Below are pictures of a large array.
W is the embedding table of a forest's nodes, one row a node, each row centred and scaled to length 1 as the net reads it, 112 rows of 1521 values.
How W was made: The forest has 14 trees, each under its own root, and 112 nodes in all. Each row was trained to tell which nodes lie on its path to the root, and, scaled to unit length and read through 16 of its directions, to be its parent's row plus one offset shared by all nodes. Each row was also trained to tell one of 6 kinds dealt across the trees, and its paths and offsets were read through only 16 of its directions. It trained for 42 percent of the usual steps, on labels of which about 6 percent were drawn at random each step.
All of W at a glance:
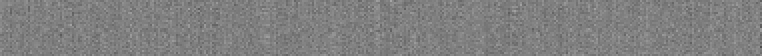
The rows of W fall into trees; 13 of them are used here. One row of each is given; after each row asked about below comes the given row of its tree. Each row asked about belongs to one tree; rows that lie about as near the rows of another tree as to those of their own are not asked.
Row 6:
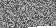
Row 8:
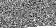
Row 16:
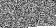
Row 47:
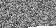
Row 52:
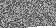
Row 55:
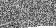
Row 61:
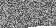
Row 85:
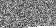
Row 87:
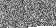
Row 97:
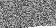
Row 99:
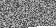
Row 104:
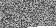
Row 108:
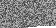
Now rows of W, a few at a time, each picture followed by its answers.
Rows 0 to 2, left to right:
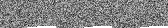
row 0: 85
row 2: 52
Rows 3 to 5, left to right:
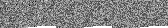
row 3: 8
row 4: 47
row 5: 61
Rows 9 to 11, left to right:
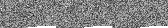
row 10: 87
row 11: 52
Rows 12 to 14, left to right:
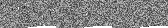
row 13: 97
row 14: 16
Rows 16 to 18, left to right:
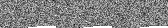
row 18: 104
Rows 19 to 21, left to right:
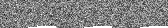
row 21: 6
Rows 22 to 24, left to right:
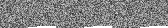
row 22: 52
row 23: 55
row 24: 16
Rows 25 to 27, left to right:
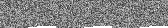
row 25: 99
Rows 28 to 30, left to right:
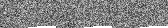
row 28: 16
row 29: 55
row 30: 8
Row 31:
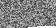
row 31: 6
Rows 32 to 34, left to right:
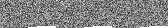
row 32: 104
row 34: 85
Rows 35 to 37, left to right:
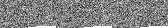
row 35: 55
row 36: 8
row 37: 16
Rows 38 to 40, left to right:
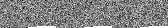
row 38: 16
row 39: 8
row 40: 97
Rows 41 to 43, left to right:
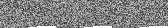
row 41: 99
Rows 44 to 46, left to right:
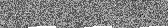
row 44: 97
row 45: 108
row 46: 85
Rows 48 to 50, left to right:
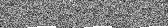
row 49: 16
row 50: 16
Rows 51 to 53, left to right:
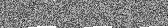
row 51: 8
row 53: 85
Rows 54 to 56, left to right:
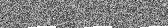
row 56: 16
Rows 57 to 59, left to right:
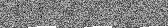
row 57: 87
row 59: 6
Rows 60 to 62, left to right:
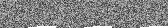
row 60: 87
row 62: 87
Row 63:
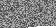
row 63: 99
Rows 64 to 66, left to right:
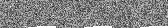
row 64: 87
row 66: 97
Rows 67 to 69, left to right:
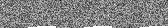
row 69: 85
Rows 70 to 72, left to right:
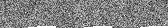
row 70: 8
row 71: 6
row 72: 87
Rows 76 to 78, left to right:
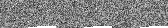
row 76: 8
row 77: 104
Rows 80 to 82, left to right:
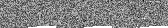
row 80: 47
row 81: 99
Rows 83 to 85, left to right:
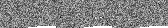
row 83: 104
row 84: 8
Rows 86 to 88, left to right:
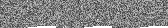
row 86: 85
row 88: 61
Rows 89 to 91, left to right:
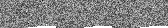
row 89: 8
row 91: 16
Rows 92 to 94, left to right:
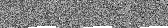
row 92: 52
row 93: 85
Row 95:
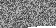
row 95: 52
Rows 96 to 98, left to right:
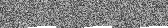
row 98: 55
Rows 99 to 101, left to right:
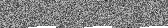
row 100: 87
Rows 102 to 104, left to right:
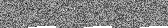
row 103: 85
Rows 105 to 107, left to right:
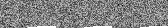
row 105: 85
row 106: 97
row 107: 104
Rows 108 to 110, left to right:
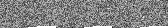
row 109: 87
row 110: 87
